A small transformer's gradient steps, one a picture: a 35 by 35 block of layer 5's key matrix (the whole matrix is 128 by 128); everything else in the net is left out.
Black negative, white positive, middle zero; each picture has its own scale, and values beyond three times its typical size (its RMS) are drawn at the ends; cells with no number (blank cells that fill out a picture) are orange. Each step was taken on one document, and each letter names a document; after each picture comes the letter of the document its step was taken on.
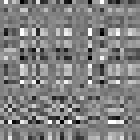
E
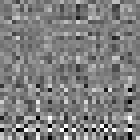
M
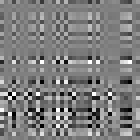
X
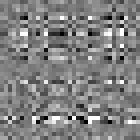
E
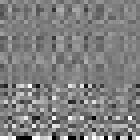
M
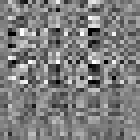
E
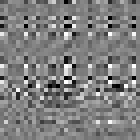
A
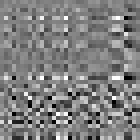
A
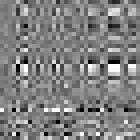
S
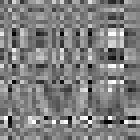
E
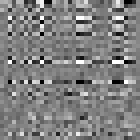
X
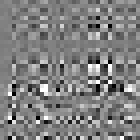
A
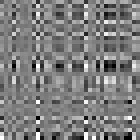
M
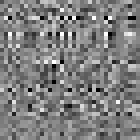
S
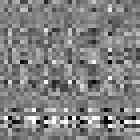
E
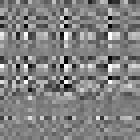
A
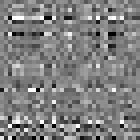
M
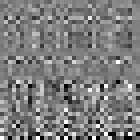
X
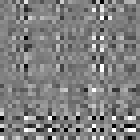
M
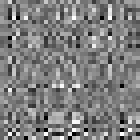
M
